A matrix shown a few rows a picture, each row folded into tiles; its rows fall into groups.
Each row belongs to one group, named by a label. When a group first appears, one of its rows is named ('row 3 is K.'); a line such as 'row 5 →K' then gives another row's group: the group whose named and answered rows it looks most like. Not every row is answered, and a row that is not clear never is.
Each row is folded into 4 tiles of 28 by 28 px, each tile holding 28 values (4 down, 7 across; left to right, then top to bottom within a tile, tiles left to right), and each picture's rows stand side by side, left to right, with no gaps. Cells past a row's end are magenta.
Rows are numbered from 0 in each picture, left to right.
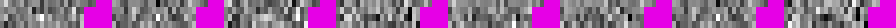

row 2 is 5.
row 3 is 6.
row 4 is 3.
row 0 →5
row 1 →5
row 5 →3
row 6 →5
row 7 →6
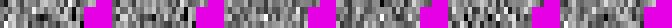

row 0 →6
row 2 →5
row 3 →5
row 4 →3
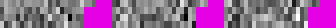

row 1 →6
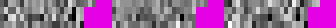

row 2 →6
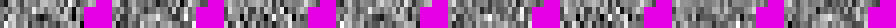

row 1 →5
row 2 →3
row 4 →5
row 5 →3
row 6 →3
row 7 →5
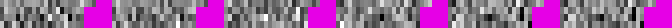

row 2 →5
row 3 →6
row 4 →6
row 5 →6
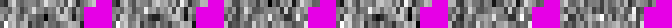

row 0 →6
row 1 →6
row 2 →5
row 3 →6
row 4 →5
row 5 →5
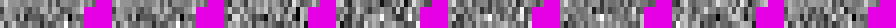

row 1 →3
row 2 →6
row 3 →5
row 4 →5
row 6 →6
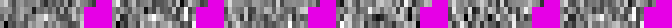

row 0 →5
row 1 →5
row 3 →6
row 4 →3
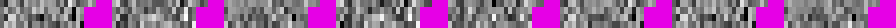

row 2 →3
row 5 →6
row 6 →6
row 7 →3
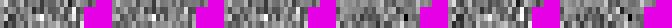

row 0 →5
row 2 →5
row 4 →5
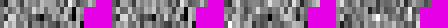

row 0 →6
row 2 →6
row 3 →5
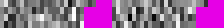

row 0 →5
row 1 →3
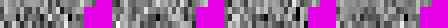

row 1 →6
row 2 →6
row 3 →3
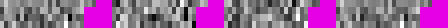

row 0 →3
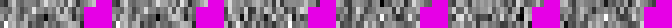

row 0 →6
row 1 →6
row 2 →3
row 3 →5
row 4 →6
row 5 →5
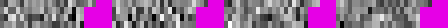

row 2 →6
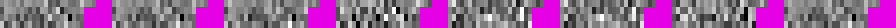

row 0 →3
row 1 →3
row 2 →3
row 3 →3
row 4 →5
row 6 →6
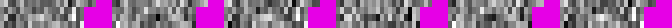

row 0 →5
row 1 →6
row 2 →5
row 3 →6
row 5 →5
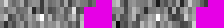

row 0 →5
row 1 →5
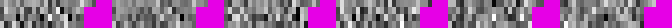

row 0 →3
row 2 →6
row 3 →3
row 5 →6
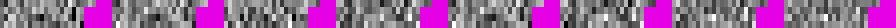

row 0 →6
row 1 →6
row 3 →5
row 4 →6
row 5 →5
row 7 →5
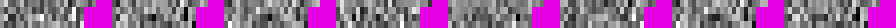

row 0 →5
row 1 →6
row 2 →6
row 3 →3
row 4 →3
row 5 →5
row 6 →6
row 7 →6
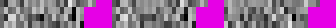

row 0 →6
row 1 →6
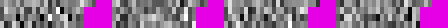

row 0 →3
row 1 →5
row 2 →3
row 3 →6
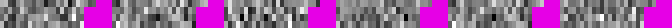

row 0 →5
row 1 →6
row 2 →3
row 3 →3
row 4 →6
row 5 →5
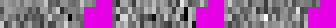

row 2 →5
